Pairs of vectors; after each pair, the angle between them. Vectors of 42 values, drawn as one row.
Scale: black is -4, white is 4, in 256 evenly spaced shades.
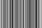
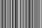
partly aligned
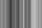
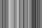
nearly opposite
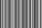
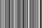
partly aligned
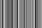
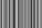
partly opposed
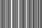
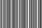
partly aligned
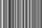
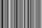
nearly opposite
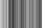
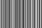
orthogonal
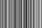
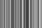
partly aligned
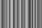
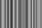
nearly opposite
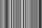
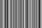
partly aligned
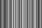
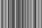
partly opposed
